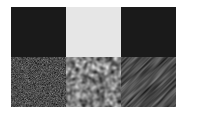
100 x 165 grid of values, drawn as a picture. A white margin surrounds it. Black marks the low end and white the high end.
It is made of 2 by 3 panels. Panel 1,1: very low, flat. Panel 1,2: very high, flat. Panel 1,3: very low, flat. Panel 2,1: low, fine-grained. Panel 2,2: middling, blotchy, strong in contrast. Panel 2,3: low, slanting up to the right.
